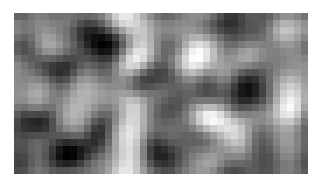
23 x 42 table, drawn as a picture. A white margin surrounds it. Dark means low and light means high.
No lone cell stands out from its neighbours. The top middle is the ninth with the highest average. Overall the values sit about 50% of the way up the scale. The texture is blotchy.
